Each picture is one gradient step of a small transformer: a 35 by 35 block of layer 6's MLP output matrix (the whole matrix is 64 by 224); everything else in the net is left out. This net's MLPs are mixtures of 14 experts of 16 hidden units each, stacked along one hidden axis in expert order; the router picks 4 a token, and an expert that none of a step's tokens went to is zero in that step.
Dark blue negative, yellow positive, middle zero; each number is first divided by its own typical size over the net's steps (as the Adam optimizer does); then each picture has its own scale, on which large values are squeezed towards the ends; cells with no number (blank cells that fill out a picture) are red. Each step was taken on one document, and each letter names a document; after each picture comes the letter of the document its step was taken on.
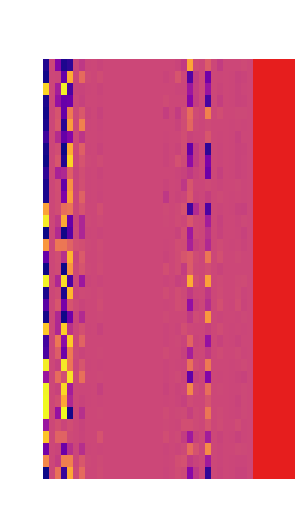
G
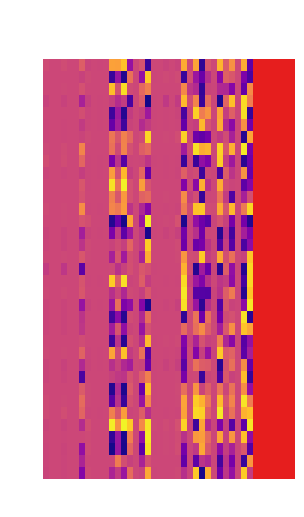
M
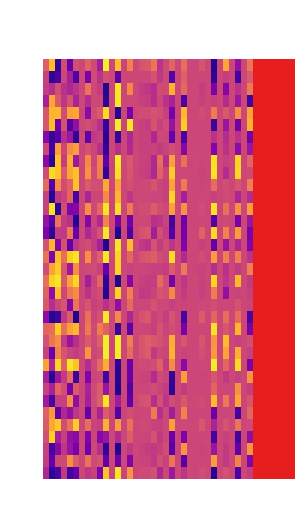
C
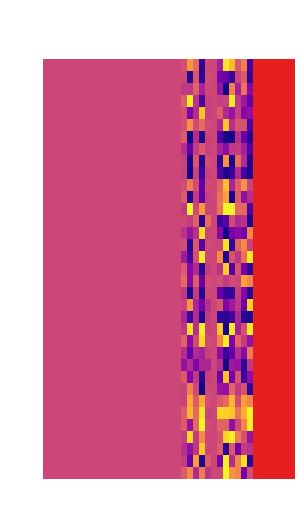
M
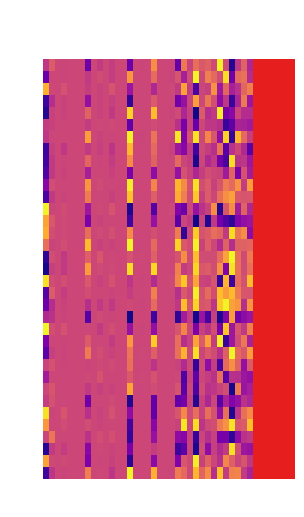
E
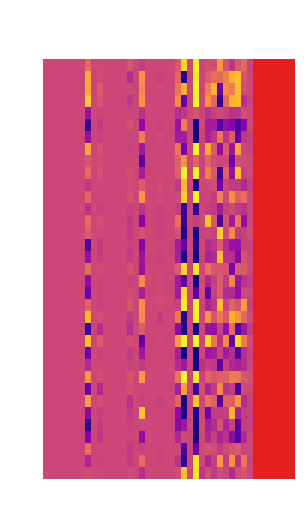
E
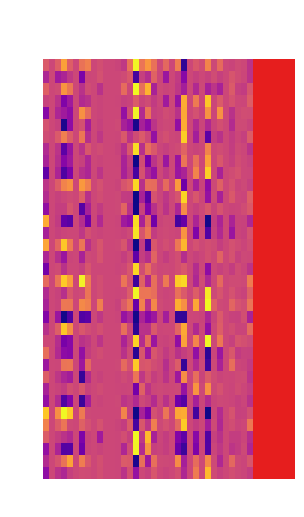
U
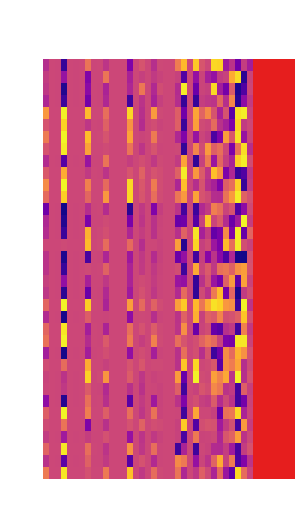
E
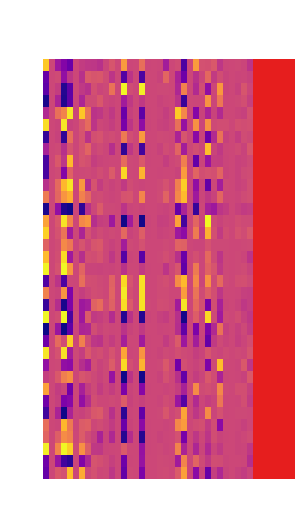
U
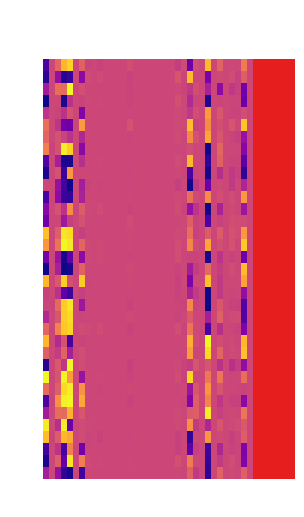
G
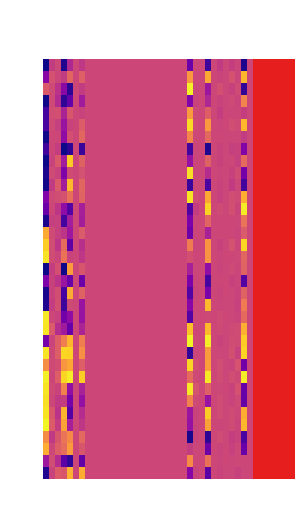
G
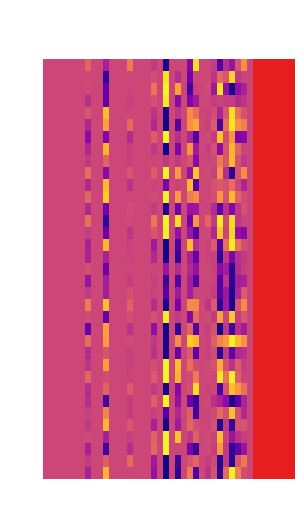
E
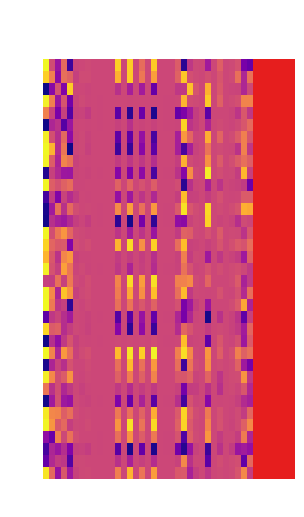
G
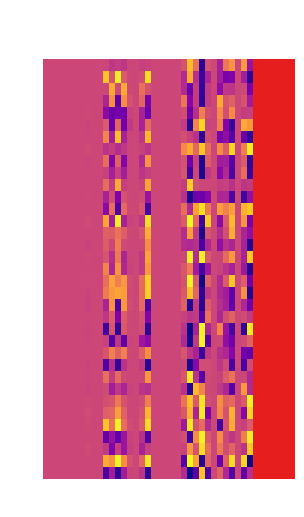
M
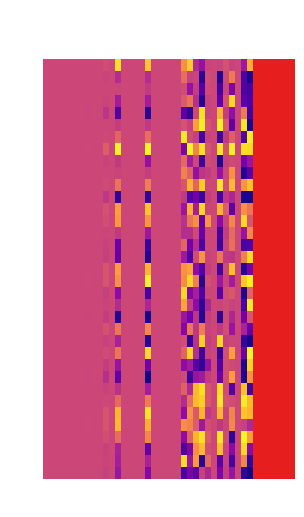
M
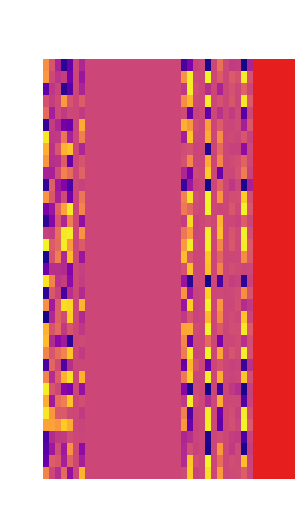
G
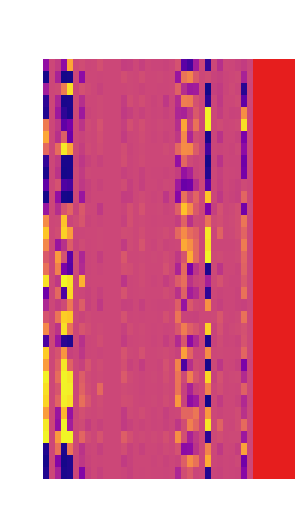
G
